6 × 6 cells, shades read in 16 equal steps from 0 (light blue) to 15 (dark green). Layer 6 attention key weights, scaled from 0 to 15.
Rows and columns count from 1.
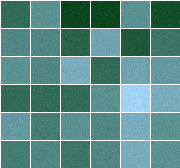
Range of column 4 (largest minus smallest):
10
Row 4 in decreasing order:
11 11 11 7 4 0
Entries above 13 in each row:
3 0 0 0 0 0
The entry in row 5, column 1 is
6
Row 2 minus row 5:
2 -1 5 -3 9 3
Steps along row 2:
same up down up down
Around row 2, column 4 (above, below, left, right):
15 11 12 13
